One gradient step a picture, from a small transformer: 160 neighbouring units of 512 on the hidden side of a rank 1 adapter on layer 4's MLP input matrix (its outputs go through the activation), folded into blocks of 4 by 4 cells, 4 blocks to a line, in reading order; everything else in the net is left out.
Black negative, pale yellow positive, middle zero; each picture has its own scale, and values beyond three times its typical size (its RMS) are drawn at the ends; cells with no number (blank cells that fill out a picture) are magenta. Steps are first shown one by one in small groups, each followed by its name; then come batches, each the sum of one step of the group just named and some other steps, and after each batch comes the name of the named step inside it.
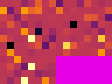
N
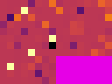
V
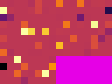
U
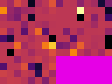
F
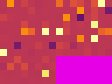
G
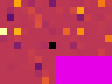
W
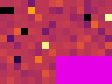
F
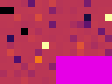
N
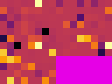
N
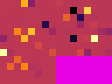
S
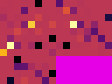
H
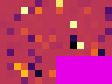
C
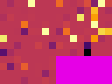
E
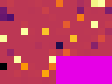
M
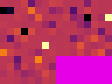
S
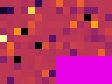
H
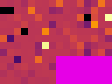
E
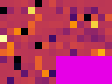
H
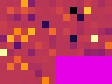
S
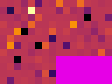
H
